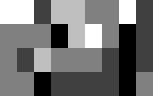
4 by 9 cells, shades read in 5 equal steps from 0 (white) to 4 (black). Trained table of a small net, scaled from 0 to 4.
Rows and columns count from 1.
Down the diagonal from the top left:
0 2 1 3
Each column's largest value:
2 3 4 4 3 3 3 4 3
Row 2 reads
2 2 2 4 1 0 2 4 3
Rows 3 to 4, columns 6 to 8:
2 3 4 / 3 3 4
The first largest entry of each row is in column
3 4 8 3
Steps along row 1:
same up down same up same down up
